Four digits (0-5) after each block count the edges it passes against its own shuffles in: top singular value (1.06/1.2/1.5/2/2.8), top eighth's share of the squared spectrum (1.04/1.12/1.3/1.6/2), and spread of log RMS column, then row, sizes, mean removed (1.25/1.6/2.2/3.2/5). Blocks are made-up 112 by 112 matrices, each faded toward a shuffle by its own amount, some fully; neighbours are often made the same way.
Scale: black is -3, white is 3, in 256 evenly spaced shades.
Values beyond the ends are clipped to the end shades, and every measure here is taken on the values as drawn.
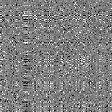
5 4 3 3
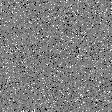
0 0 0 0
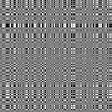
5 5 5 5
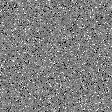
0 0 0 0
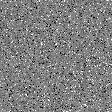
0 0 0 0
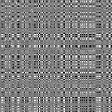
5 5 5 5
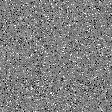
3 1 0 0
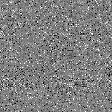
4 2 1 2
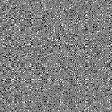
5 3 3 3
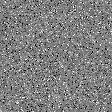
2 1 0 0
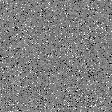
3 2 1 0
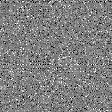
4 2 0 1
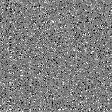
4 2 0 1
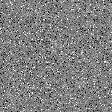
3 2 0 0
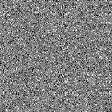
4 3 1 2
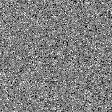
3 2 1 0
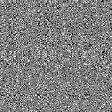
4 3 2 2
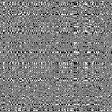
5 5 3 4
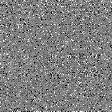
4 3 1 2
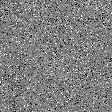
2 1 0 0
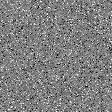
2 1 0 0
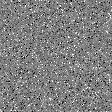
0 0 0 0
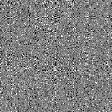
4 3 3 2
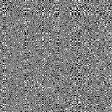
5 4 3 3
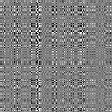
5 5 5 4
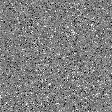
2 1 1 0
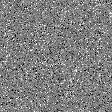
2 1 0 0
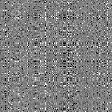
5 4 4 3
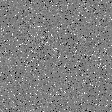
0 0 0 0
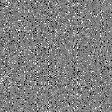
4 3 3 1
